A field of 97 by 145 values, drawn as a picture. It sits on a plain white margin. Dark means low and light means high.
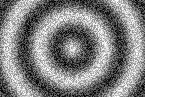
No row or column stands out. Overall the values sit about 50% of the way up the scale. No overall slope runs across the table. Concentric rings centre on the centre.
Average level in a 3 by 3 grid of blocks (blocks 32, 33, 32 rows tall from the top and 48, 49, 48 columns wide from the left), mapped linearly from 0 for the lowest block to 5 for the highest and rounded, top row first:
343
505
343
